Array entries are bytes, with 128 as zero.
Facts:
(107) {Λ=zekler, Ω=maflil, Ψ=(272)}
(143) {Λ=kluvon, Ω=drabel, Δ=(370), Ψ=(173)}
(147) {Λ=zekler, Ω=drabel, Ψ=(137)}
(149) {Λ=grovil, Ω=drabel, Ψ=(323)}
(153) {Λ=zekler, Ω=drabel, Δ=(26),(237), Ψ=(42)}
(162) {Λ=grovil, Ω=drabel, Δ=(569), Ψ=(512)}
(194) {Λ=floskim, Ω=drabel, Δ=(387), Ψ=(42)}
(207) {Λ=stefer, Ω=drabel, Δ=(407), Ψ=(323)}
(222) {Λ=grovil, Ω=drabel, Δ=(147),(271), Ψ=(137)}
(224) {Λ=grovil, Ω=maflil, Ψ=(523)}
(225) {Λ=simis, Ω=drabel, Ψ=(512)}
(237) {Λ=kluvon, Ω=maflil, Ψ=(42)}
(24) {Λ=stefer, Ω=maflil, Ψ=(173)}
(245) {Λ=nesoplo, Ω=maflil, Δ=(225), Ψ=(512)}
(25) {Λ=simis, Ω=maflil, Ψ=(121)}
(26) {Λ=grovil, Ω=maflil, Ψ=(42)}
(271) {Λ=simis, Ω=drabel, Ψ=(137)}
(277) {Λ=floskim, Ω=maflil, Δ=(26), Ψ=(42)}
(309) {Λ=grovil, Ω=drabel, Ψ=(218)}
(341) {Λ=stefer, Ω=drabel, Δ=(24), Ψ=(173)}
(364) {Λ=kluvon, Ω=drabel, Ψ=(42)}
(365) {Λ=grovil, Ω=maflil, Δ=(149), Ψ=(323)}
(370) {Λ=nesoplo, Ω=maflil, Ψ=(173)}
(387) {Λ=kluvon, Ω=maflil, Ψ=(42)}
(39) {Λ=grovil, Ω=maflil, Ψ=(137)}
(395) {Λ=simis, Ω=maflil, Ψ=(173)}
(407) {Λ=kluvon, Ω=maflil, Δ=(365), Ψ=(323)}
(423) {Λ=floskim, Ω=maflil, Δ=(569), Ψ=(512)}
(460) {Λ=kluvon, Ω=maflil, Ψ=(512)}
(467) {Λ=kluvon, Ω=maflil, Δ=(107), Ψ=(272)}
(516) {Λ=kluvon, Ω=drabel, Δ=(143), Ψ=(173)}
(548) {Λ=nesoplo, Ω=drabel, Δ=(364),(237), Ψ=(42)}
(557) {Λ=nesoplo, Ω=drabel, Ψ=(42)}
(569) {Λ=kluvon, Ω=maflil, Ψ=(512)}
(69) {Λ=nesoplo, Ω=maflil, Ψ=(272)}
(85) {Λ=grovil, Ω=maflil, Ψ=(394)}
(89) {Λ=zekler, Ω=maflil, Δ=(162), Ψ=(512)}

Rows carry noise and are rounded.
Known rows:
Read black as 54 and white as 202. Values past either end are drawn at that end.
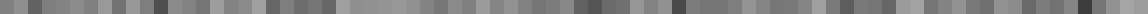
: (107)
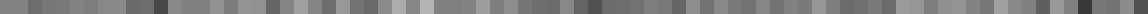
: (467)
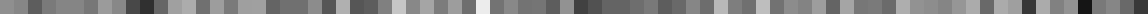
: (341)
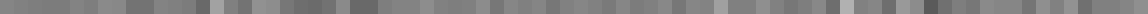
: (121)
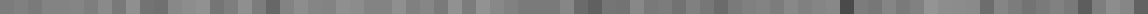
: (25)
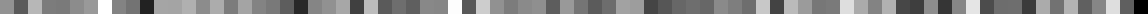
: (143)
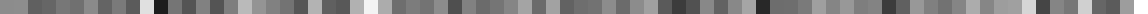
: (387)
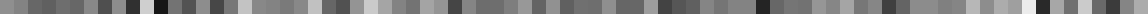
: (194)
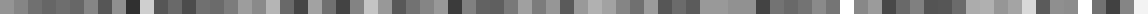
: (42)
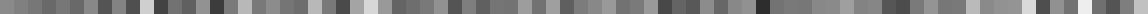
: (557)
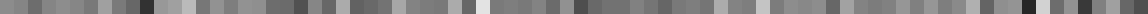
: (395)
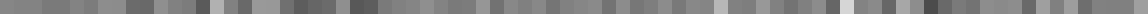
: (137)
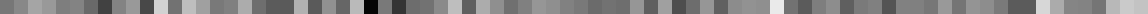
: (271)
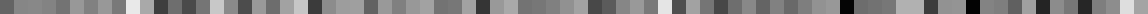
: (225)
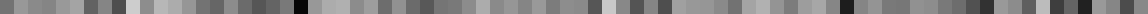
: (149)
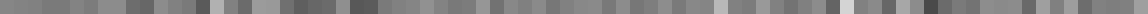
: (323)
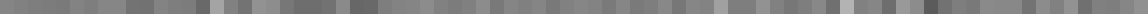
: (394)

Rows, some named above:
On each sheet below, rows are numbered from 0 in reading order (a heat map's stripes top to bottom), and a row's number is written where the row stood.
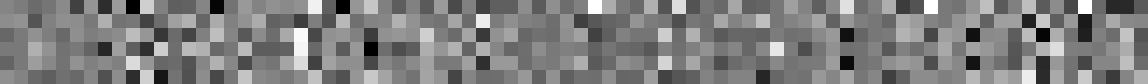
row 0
(153)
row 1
(24)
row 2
(245)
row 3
(222)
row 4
(460)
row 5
(194)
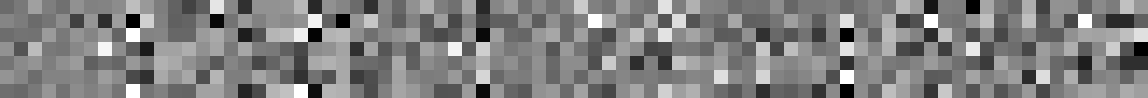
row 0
(512)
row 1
(153)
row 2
(569)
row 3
(516)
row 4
(207)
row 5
(173)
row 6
(162)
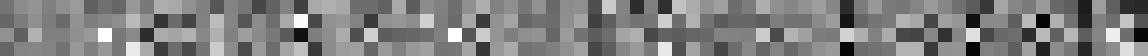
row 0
(207)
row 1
(245)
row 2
(370)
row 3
(225)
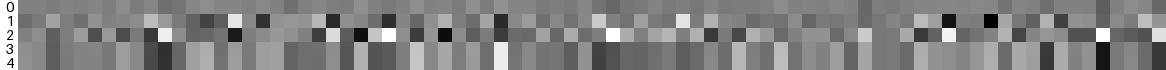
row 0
(69)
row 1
(512)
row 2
(237)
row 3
(341)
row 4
(341)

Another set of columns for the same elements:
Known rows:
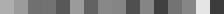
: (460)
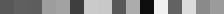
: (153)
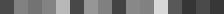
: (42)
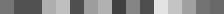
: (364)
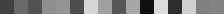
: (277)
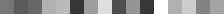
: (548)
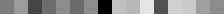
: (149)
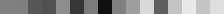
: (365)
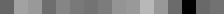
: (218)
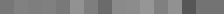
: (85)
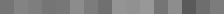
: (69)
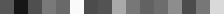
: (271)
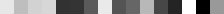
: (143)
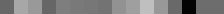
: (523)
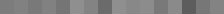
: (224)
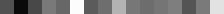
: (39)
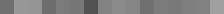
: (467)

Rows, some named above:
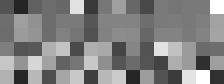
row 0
(222)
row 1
(467)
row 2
(467)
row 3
(364)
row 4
(341)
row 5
(162)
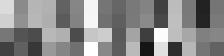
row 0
(395)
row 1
(395)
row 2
(237)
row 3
(26)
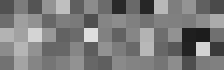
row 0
(387)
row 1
(467)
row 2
(173)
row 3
(512)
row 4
(107)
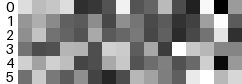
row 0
(143)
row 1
(245)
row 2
(225)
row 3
(237)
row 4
(516)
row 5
(207)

